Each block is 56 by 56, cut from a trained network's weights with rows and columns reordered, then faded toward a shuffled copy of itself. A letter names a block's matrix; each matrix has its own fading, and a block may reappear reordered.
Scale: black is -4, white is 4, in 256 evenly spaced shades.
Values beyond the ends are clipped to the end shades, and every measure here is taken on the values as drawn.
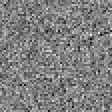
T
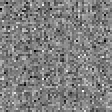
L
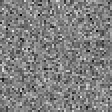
T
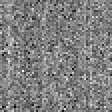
L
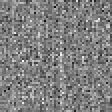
L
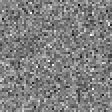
T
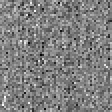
L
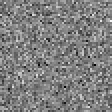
T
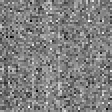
L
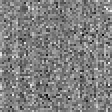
L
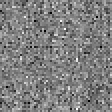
L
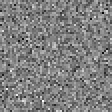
T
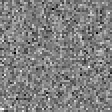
T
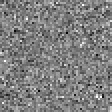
T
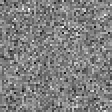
T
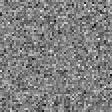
T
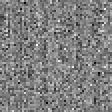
L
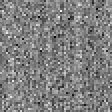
L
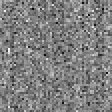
L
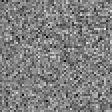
T
